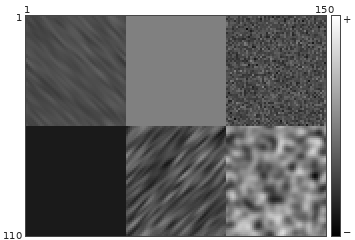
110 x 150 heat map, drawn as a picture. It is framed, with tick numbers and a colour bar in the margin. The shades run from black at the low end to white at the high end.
The table splits into 2 rows of 3 panels. Panel 1,1: low, slanting down to the right, faint in contrast. Panel 1,2: middling, flat. Panel 1,3: low, fine-grained. Panel 2,1: very low, flat. Panel 2,2: low, slanting up to the right. Panel 2,3: middling, blotchy, strong in contrast.
